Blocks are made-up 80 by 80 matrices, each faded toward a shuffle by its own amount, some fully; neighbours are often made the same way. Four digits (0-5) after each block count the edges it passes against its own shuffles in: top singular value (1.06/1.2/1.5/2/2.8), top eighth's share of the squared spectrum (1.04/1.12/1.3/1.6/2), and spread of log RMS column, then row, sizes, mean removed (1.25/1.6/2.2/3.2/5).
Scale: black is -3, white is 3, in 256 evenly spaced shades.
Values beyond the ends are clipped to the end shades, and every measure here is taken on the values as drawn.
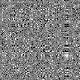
4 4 2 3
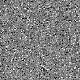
3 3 1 1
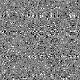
4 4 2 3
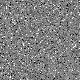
1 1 0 0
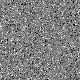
0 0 0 0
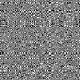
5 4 3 3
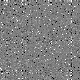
3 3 1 1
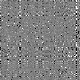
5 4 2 2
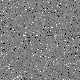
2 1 0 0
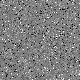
0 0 0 0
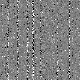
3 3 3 0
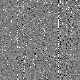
3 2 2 0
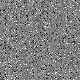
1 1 1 0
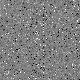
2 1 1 0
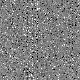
1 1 2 0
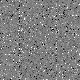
3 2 1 0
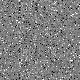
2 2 0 0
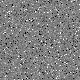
1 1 0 0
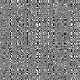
5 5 4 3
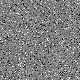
0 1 0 0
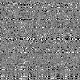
4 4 2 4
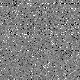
3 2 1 2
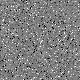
0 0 0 0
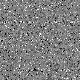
2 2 0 2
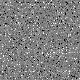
2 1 0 1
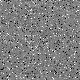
2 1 0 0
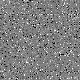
3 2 0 1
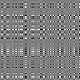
5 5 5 5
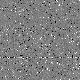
3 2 0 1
